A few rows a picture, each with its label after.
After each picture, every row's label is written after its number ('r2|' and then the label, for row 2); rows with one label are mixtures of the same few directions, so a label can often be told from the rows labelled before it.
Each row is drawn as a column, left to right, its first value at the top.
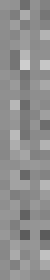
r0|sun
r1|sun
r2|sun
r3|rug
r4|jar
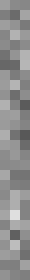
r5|sun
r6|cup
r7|sun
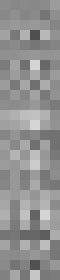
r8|cup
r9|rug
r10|cup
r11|rug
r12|cup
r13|sun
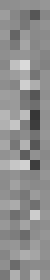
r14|cup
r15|rug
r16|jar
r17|cup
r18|sun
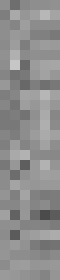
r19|cup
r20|sun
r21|jar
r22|cup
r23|cup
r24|cup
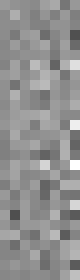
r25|sun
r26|cup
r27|cup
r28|jar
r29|jar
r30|sun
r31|sun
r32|rug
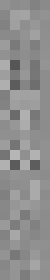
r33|jar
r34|jar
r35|cup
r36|jar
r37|sun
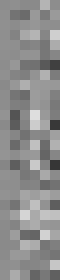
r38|rug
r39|cup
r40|cup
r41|cup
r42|sun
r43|rug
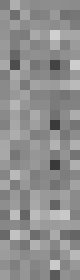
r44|sun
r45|sun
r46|cup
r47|cup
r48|cup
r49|rug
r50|cup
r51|jar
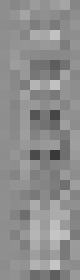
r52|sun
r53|sun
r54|cup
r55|rug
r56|rug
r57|rug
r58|sun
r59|sun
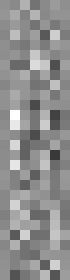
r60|cup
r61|cup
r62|sun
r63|sun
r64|rug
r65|rug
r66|cup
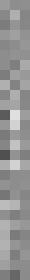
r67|rug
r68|cup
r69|jar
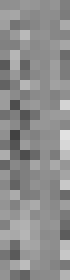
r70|jar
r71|sun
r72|rug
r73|rug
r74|cup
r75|jar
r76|sun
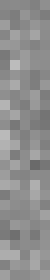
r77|sun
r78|jar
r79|sun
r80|jar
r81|cup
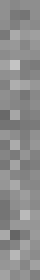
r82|cup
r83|jar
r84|cup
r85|rug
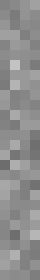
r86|jar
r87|jar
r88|jar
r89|sun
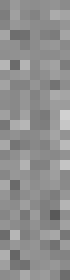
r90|jar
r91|jar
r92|rug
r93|cup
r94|cup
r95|cup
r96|cup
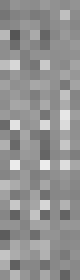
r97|jar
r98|rug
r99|sun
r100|cup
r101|rug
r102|jar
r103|cup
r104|jar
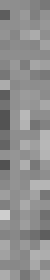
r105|cup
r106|rug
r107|cup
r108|jar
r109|sun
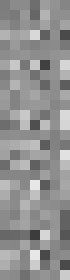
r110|jar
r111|jar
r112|cup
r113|jar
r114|jar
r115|sun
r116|rug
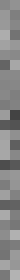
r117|rug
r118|cup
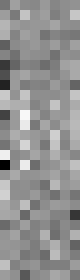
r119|jar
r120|sun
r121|cup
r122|rug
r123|jar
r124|sun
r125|rug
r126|cup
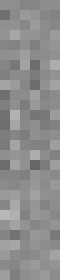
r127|cup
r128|cup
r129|sun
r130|jar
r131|cup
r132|jar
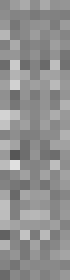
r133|cup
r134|jar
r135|sun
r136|cup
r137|sun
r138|jar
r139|sun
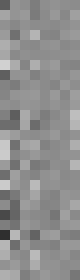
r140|sun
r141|cup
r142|cup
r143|jar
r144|cup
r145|cup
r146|cup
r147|cup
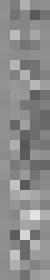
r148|jar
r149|jar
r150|sun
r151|cup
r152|cup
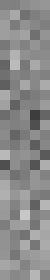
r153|jar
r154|sun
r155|cup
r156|cup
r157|rug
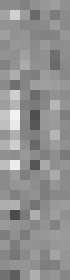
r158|cup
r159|cup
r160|sun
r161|cup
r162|jar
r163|sun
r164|rug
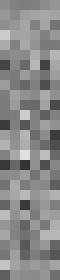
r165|rug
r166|jar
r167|rug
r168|sun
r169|jar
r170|sun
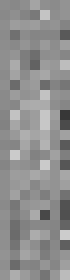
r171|cup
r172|rug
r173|sun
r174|sun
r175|cup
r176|rug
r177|cup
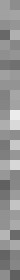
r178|jar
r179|cup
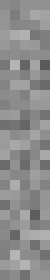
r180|rug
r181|jar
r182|rug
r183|cup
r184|jar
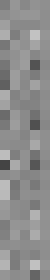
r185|jar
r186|jar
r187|sun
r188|rug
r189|rug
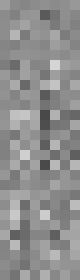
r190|sun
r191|cup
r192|rug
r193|cup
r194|cup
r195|jar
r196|cup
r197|rug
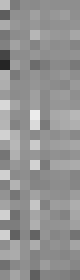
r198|sun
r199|sun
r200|sun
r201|cup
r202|rug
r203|cup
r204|cup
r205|cup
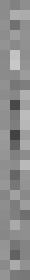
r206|sun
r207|sun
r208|cup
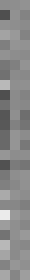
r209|cup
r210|rug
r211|cup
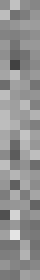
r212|cup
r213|sun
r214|sun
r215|rug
